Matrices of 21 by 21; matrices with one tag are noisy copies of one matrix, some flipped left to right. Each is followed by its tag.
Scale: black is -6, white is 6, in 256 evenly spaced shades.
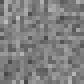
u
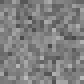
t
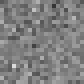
t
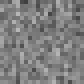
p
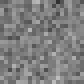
t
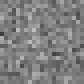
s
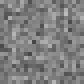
s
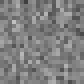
p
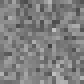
t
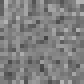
u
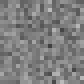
t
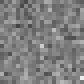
t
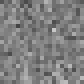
t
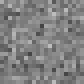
s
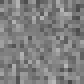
p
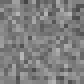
p
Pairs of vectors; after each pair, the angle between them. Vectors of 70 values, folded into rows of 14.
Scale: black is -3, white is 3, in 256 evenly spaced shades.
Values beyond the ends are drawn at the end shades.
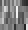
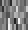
orthogonal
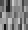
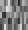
nearly opposite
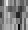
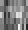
nearly opposite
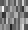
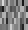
nearly opposite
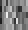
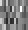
partly opposed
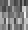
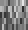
partly opposed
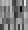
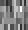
nearly opposite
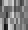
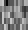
partly opposed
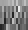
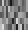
partly opposed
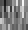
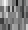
nearly opposite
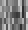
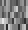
orthogonal
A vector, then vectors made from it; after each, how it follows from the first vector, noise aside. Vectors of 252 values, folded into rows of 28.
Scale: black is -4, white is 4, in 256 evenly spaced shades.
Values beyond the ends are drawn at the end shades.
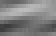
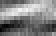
scaled up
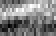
scaled up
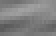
shrunk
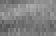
shrunk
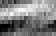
scaled up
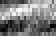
scaled up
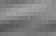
shrunk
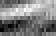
scaled up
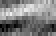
scaled up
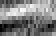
scaled up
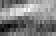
scaled up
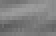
shrunk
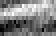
scaled up
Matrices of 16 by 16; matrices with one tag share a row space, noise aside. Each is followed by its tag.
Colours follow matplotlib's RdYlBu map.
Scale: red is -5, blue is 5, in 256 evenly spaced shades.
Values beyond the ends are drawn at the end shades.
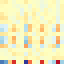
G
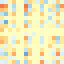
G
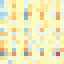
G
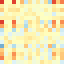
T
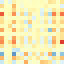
T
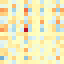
G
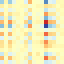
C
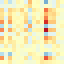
C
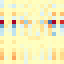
T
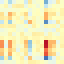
C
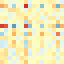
G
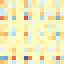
G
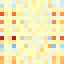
T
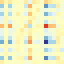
C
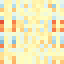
T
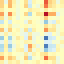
C
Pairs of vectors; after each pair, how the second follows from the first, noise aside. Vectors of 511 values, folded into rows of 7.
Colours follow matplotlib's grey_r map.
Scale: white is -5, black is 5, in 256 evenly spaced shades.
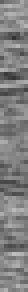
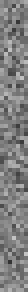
shuffled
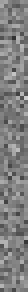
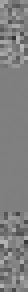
partly zeroed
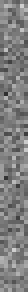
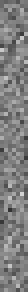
shuffled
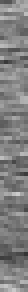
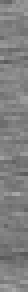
shrunk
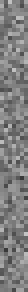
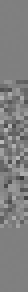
partly zeroed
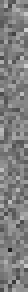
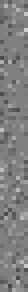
partly zeroed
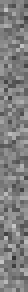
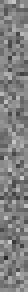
shuffled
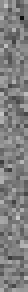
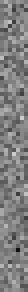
shuffled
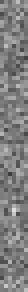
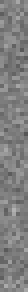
shrunk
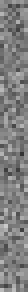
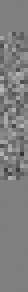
partly zeroed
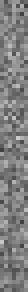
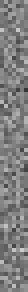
shuffled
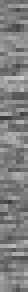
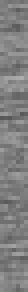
shrunk
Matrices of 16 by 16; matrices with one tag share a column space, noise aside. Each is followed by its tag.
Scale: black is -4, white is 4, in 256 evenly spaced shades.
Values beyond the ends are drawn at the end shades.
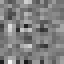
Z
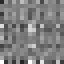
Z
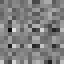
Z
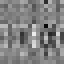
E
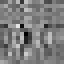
E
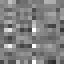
Z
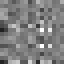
Z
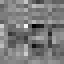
E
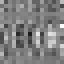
E
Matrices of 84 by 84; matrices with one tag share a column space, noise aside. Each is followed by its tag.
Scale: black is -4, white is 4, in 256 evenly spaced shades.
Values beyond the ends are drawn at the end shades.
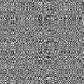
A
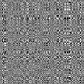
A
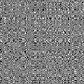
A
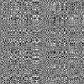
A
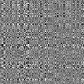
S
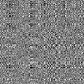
S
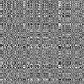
S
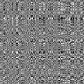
A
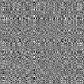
A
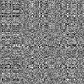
S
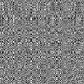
A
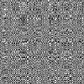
A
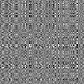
S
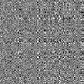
A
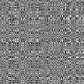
A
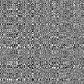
S
